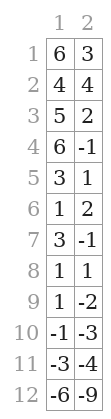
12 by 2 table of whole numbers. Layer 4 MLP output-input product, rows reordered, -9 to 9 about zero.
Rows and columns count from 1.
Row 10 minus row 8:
-2 -4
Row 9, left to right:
1 -2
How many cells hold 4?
2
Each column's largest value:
6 4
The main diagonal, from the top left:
6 4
